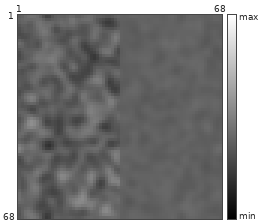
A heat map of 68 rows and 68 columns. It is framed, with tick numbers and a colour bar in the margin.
Grain: blotchy. Stripes: none. Slope: none. Histogram: heavy tails on both sides. Seam: vertical, 50% of the way across, the right part calmer. Mirror symmetry: none.
